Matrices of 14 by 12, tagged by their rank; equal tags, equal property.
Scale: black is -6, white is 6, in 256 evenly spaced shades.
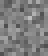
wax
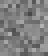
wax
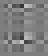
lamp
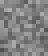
wax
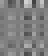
lamp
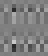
lamp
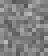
wax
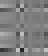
lamp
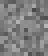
wax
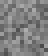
wax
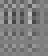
lamp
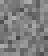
wax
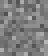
wax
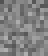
wax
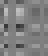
lamp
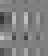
lamp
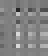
lamp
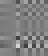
lamp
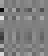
lamp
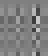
lamp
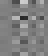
lamp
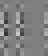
lamp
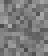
wax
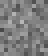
wax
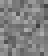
wax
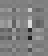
lamp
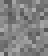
wax
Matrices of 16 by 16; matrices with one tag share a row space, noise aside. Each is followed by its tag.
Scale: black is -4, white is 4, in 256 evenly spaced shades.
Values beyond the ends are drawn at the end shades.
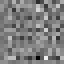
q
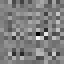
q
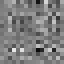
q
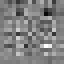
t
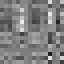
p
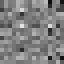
p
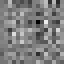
q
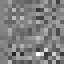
q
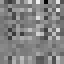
q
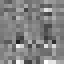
t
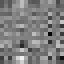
p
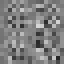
q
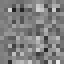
q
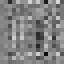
q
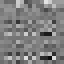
t
